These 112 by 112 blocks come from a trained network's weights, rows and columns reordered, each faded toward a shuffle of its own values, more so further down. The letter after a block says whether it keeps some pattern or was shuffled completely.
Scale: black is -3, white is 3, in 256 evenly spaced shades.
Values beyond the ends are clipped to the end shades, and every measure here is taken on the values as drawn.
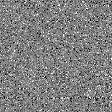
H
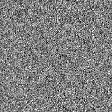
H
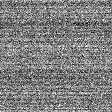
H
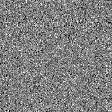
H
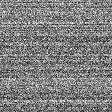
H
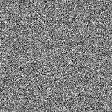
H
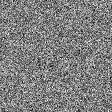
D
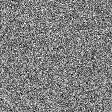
D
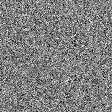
H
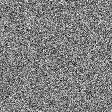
D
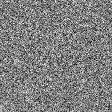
H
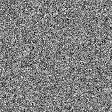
H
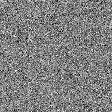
H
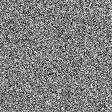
D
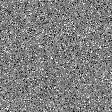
D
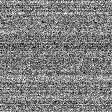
H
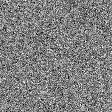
D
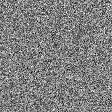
D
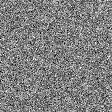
D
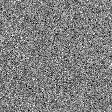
D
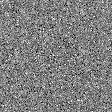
D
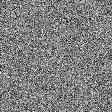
H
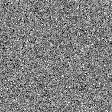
D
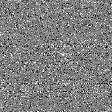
H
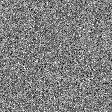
D
